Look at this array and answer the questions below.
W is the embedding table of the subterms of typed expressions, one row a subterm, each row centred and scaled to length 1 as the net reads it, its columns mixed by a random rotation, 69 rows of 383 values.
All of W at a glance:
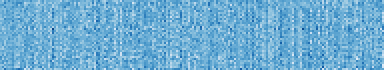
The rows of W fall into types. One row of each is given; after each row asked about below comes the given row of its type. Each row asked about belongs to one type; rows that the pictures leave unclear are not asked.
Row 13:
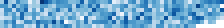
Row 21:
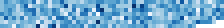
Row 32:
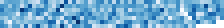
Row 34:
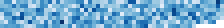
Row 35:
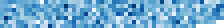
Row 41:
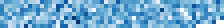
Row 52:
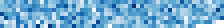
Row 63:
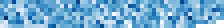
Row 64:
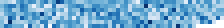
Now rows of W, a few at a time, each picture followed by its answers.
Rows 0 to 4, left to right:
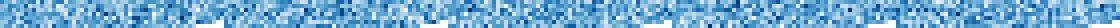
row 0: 21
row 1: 64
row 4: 32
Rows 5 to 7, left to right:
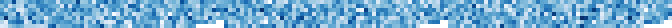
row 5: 63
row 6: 34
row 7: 21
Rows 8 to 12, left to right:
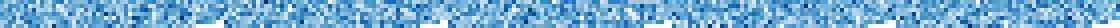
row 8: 21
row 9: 41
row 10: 41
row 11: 52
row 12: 52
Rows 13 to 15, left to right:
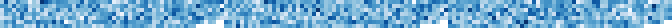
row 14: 13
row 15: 32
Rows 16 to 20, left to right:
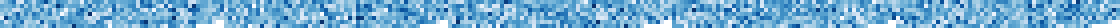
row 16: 52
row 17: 21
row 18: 64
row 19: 32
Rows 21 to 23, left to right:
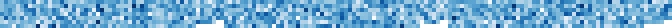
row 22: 64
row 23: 35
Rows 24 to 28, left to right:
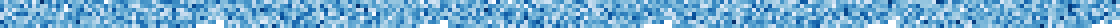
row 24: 41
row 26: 34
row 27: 34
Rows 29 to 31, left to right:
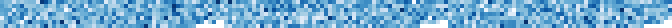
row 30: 13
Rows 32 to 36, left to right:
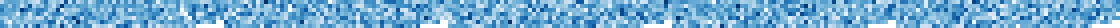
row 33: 41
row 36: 34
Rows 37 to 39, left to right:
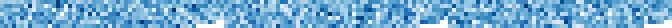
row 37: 64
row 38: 21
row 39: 63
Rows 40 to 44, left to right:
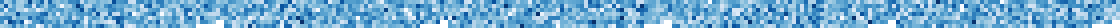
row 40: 63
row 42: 52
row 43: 21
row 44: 41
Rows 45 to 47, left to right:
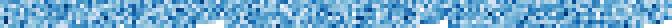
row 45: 35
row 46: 21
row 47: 64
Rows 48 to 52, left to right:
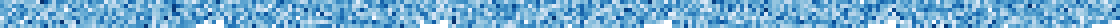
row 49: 64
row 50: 35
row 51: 13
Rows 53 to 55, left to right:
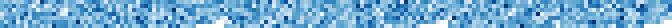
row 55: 52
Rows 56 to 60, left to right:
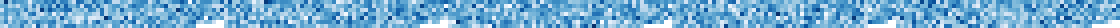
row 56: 13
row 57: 13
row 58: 63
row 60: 52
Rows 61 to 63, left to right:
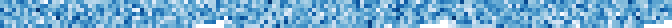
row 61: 34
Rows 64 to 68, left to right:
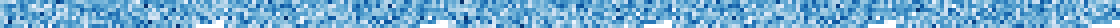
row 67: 52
